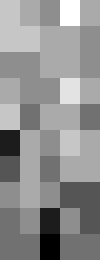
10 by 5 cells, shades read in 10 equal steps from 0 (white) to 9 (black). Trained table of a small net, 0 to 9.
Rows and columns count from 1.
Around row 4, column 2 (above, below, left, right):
4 5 3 4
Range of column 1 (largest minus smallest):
6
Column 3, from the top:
4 3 3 4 3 4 5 4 8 9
